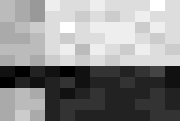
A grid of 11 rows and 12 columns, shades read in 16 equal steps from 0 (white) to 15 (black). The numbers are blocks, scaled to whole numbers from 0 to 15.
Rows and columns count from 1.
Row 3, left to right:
5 4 3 2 0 2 1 1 1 3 1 2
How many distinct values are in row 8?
4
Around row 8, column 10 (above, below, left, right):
12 13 12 13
